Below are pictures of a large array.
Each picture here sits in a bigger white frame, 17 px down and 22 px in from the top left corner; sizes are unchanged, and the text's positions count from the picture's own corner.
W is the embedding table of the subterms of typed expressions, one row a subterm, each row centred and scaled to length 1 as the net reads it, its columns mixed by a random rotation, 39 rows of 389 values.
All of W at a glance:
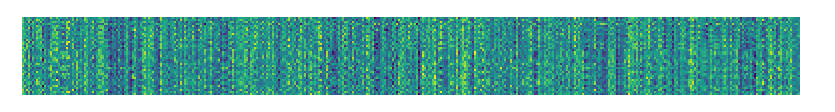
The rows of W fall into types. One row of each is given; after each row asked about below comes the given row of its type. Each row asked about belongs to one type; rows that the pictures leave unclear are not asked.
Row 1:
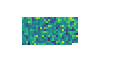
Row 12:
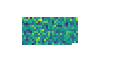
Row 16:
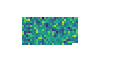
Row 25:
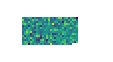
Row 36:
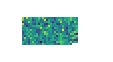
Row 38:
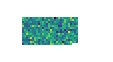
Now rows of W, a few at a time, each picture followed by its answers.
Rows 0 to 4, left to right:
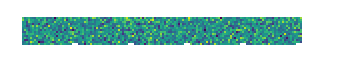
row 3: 36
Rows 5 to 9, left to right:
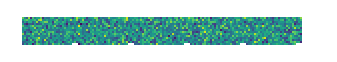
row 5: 12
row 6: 38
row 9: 38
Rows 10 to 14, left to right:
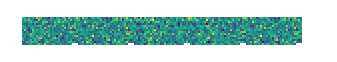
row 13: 36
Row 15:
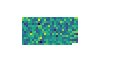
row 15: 36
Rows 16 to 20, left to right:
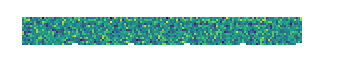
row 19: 12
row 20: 12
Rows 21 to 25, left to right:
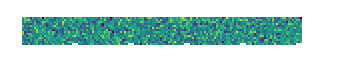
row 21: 16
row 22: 16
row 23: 1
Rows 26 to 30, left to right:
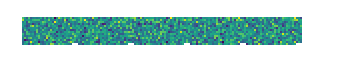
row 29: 25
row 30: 38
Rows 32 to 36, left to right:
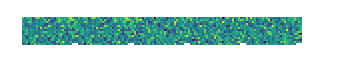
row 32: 1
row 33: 1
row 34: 16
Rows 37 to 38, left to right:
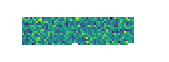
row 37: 12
